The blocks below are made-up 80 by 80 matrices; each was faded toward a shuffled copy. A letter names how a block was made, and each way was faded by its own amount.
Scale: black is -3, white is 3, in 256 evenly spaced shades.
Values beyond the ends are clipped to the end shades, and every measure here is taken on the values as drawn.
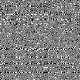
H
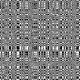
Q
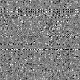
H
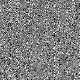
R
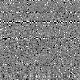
H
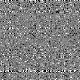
H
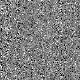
R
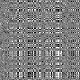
Q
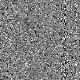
R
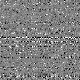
H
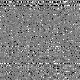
H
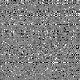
H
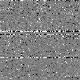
H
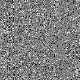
R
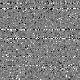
H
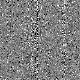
R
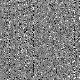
R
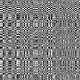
Q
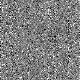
R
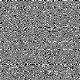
H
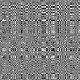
Q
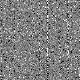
R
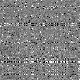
H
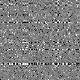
H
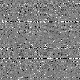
H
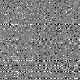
H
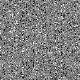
R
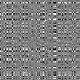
Q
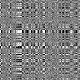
Q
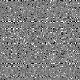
H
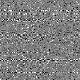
H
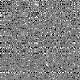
H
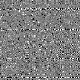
H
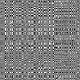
Q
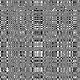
Q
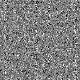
R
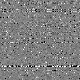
H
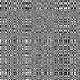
Q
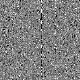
R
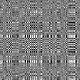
Q
